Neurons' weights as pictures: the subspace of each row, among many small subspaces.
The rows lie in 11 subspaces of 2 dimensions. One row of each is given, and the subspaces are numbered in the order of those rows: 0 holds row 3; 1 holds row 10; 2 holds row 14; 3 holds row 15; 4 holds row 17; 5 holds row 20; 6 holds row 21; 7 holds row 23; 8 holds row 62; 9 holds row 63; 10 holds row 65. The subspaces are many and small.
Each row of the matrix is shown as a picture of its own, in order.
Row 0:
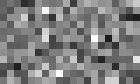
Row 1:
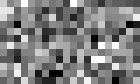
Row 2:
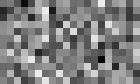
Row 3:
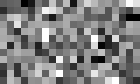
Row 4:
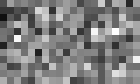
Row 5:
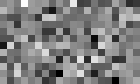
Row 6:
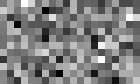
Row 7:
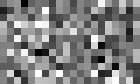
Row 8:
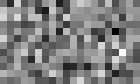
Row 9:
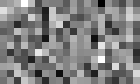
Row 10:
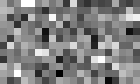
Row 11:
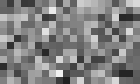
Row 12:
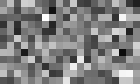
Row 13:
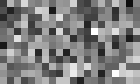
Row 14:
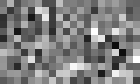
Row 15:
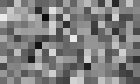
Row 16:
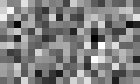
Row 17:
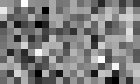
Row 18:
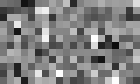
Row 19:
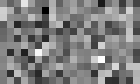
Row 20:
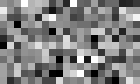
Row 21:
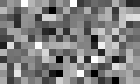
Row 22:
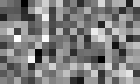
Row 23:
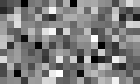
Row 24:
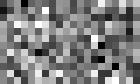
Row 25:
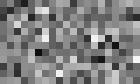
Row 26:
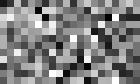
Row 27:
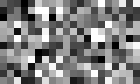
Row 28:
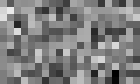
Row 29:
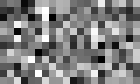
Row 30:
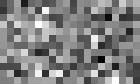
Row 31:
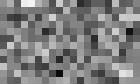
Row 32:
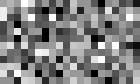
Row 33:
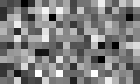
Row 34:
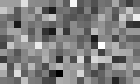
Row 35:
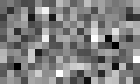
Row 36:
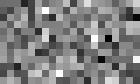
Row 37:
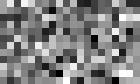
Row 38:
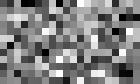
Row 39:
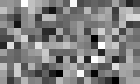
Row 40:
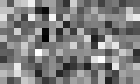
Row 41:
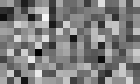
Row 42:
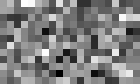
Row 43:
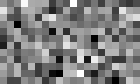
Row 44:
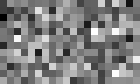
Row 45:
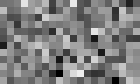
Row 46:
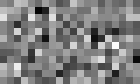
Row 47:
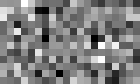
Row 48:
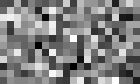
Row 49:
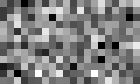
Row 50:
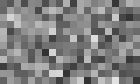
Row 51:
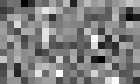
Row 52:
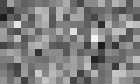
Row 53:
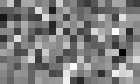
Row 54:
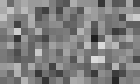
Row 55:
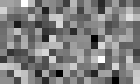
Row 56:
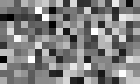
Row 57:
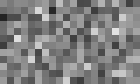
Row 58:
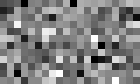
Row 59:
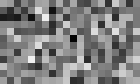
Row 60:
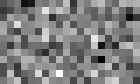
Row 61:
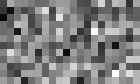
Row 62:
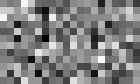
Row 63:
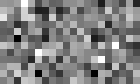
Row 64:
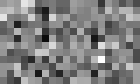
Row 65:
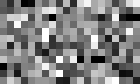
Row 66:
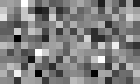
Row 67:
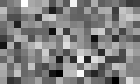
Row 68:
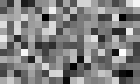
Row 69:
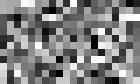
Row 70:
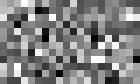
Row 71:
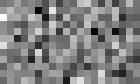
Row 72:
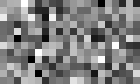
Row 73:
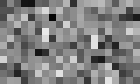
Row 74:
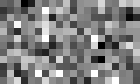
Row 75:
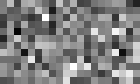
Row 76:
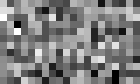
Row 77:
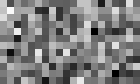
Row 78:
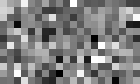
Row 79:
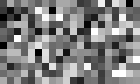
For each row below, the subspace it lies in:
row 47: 0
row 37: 10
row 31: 1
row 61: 5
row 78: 7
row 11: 10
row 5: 6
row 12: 2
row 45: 5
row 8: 1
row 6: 8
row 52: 7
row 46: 10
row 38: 1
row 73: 1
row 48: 3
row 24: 4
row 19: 4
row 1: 7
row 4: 6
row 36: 2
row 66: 9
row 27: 9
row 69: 0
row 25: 10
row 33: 9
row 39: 6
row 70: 10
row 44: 6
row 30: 4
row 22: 9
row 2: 3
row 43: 5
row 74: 8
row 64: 8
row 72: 9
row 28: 5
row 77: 5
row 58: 7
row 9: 3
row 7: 4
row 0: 2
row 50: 3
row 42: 1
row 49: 9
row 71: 0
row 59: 3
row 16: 7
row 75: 2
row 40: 1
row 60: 8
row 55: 3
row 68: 2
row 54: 6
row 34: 7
